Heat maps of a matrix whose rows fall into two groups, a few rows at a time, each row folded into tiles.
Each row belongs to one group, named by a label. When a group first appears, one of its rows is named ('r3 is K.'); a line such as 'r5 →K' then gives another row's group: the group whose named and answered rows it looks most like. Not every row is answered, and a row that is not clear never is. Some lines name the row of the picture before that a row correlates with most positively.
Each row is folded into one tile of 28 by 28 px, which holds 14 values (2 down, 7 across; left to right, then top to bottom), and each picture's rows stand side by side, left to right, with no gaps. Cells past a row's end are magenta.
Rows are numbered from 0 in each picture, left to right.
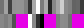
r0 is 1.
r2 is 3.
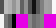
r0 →1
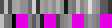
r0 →1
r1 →1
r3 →3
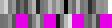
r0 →3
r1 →1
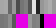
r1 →1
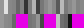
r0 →3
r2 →1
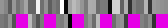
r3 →3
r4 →3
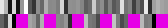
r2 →1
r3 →1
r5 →1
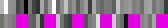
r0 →3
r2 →1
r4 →1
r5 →3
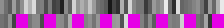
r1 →3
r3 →3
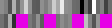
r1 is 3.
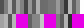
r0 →3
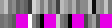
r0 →3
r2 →1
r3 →1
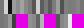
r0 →1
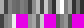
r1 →3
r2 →3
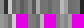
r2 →3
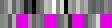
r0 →3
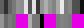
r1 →1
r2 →3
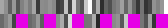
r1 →1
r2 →3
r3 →3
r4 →3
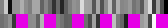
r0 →1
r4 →1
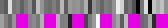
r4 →3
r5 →1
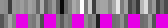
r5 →3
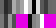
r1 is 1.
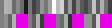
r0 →3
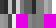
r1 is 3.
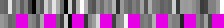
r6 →1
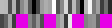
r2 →3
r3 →3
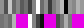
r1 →1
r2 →1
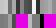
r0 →3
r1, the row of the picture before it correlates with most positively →2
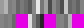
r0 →3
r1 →1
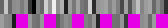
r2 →1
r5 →3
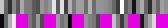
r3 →1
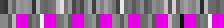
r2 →3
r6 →1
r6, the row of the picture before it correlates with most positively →3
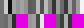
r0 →1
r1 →3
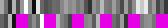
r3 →3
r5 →3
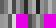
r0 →3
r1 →1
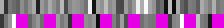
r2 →1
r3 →1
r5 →3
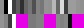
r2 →1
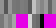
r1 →1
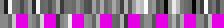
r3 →3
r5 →3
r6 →3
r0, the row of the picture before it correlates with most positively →0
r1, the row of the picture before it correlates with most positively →0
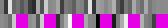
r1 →3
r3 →1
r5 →1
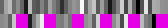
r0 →3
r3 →3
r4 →3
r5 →1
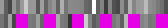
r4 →3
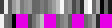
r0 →1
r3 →3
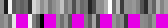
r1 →1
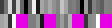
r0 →3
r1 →1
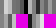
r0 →3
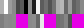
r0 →3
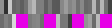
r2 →1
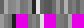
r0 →1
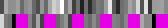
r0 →1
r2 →3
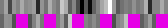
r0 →1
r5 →1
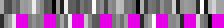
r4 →3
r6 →1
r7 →1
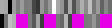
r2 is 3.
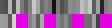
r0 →3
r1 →3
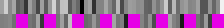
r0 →3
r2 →3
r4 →1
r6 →1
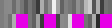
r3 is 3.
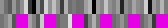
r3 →1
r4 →1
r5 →1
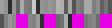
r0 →1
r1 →1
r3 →3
